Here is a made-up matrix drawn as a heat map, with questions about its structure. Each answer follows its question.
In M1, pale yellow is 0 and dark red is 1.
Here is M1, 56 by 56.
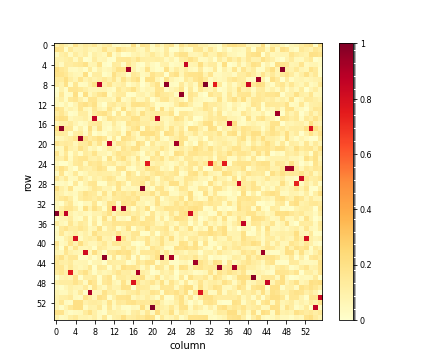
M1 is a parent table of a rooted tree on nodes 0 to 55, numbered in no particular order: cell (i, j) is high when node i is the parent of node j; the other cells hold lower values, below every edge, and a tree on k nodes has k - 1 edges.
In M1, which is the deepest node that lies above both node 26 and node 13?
43
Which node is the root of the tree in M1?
45
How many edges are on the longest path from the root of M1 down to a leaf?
26
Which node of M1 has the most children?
8
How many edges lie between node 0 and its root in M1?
2
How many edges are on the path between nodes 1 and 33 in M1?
4
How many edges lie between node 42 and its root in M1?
5
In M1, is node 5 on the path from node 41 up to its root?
yes
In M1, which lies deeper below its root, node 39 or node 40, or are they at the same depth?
node 39
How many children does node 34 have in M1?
3
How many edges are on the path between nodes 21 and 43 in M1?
5
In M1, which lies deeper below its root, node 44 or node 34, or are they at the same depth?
node 44
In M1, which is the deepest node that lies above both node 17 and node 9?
8
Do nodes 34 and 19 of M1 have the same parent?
no
